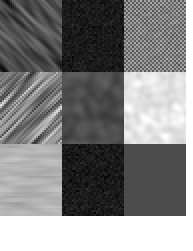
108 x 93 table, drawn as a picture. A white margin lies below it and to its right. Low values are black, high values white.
The table splits into 3 rows of 3 panels. Panel 1,1: low, slanting down to the right. Panel 1,2: very low, fine-grained, faint in contrast. Panel 1,3: middling, checkered, strong in contrast. Panel 2,1: middling, slanting up to the right, strong in contrast. Panel 2,2: low, blotchy, faint in contrast. Panel 2,3: very high, blotchy, faint in contrast. Panel 3,1: high, streaked across, faint in contrast. Panel 3,2: very low, fine-grained, faint in contrast. Panel 3,3: low, flat.
